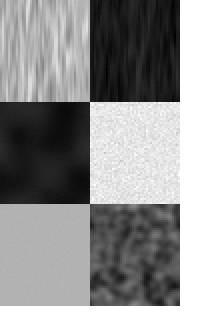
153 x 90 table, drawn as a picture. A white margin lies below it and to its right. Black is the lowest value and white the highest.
It is made of 3 by 2 panels. Panel 1,1: high, streaked downward. Panel 1,2: very low, streaked downward, faint in contrast. Panel 2,1: very low, smooth, faint in contrast. Panel 2,2: very high, fine-grained, faint in contrast. Panel 3,1: high, flat. Panel 3,2: low, blotchy.
